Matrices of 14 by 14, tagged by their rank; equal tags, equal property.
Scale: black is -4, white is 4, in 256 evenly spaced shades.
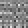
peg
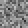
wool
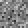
wool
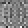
peg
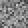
wool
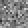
wool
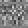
peg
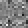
peg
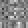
peg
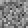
wool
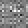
peg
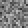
wool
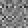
peg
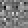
peg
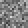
wool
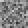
wool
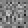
peg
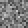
wool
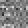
peg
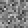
wool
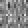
peg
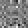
peg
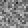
wool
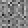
peg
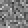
wool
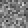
wool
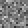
wool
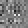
peg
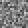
wool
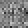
peg
